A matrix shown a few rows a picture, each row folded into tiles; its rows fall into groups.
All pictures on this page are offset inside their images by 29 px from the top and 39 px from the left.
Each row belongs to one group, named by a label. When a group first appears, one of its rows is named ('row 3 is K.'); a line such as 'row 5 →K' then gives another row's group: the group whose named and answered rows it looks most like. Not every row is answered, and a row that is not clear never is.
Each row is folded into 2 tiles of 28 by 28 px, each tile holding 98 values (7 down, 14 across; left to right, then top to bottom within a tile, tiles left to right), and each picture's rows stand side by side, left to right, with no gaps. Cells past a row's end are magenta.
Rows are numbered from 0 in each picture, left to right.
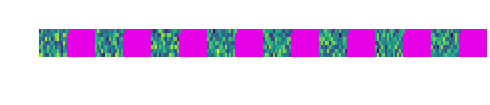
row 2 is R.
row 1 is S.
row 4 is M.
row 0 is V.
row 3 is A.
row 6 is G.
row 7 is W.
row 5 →W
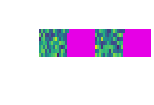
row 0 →M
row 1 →V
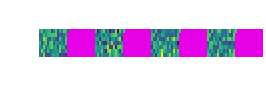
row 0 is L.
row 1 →R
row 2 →A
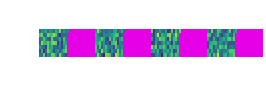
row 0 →W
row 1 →S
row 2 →R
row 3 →A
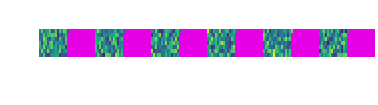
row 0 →L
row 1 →S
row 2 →G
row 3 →W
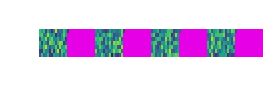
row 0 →G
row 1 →G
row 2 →V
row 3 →L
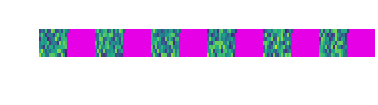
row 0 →M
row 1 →L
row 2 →S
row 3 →M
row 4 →V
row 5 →M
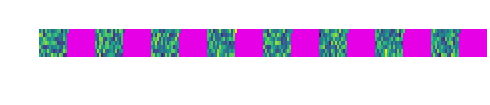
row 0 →W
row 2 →G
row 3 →A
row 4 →W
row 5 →R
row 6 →A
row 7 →S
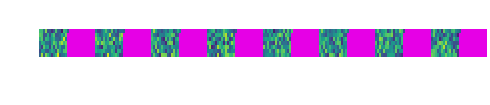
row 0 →G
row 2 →S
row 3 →V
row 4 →R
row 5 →S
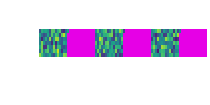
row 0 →V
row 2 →V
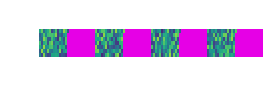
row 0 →L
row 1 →W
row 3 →R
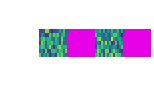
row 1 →M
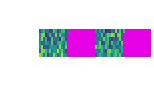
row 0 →M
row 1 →R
